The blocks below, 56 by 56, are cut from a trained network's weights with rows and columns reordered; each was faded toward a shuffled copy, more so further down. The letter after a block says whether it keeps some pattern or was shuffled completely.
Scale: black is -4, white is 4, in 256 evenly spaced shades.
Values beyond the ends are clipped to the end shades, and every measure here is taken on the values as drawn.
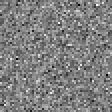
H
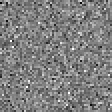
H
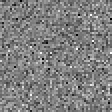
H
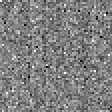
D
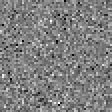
H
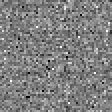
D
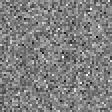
H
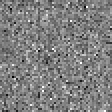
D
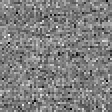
D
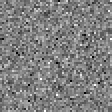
H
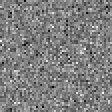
H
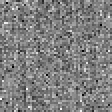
D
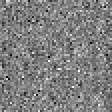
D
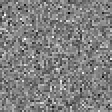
H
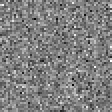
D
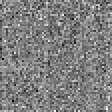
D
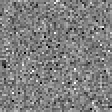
H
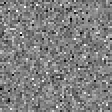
H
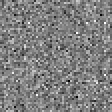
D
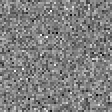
H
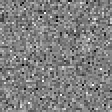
H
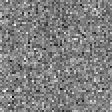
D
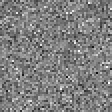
H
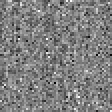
D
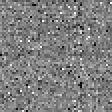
D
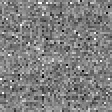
D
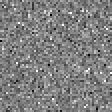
H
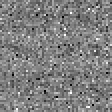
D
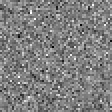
H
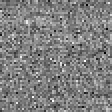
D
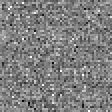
D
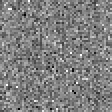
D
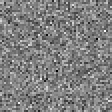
H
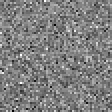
H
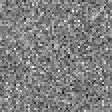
H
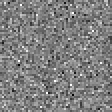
H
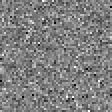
H
